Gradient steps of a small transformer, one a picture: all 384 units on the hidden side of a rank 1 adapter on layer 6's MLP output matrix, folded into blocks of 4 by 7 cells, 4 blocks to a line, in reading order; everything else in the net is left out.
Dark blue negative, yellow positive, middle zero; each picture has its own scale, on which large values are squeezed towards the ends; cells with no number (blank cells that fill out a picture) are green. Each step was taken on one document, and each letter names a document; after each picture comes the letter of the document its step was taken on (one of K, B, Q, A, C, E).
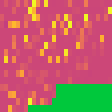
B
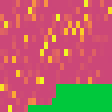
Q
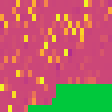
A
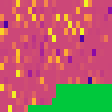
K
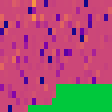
K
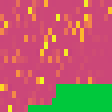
Q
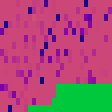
K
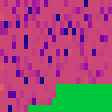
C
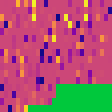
Q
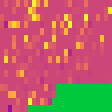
B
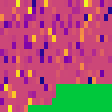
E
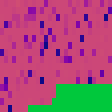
E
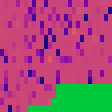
E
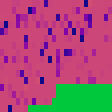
K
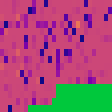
K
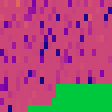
E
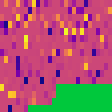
C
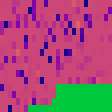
K
